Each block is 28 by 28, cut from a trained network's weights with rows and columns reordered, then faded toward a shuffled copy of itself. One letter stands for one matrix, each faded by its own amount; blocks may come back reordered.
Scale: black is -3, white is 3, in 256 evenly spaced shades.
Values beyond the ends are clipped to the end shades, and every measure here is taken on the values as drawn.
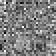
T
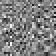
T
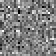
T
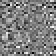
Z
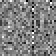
Z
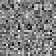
Z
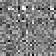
Z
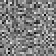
T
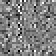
T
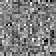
Z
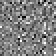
T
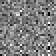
Z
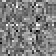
Z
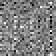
T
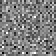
Z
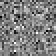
Z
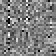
T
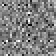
Z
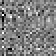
Z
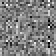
Z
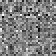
Z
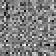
Z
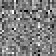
T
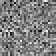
Z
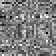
Z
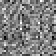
T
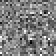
T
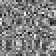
Z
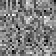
T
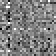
Z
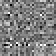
Z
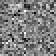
Z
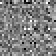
Z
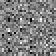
T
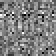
Z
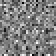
T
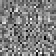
T
